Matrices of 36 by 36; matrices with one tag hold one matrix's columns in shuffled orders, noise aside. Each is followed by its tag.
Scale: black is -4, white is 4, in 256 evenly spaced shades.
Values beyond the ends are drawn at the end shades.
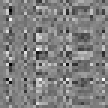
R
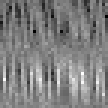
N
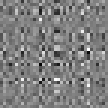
R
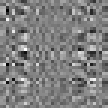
R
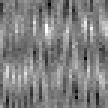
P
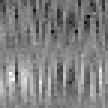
N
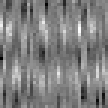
P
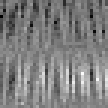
N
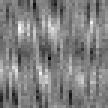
P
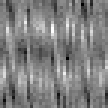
P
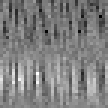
N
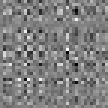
R
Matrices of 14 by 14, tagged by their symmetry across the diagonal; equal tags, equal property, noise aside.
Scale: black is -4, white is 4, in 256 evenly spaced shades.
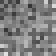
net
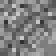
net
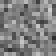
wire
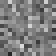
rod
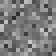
net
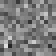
rod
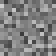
wire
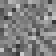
wire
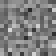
wire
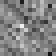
rod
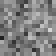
rod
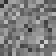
net
